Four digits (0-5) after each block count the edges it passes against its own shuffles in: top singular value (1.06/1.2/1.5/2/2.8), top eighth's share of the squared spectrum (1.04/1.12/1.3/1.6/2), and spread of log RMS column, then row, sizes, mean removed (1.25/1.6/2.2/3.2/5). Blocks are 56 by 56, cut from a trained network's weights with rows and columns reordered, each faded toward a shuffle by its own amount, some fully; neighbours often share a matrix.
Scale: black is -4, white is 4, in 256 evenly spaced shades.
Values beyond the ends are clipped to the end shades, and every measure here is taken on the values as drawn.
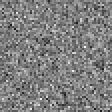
2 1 0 0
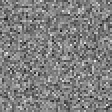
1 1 0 0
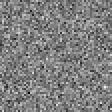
0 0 0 0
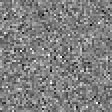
2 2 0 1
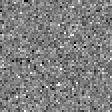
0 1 0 0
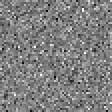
0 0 0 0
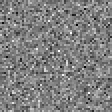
0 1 0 0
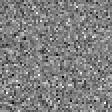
0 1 0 0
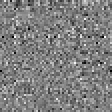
3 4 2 2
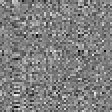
3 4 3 2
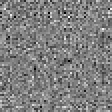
3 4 2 2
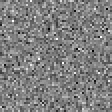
1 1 0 0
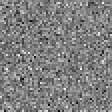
3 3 1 2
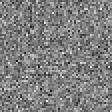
2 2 0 1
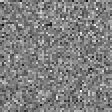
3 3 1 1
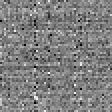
3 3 2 0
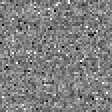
0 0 0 0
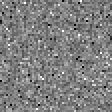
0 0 0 0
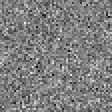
1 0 0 0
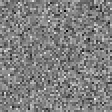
1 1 0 0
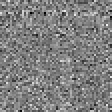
3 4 1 2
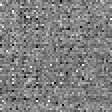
2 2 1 0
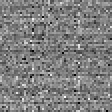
3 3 2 0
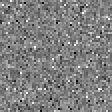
0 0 0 0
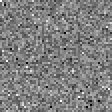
0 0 0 0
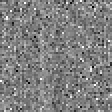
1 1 0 0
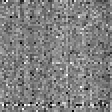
3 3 0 2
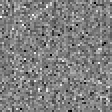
1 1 0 0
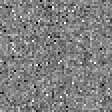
0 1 0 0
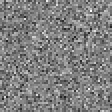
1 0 0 0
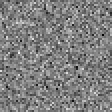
2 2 0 0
